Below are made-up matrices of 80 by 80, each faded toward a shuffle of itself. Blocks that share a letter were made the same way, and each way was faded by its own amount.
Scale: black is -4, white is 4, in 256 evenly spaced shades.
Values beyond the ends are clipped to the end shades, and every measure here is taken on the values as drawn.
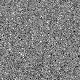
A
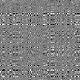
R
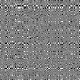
R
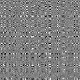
R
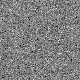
A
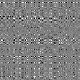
R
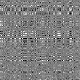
R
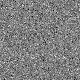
A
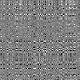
R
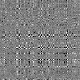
R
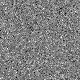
A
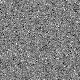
A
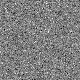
A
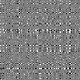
R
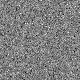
A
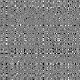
R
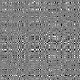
R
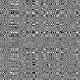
R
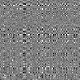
R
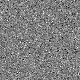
A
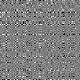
R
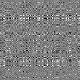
R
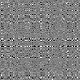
R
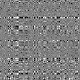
R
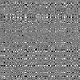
R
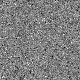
A
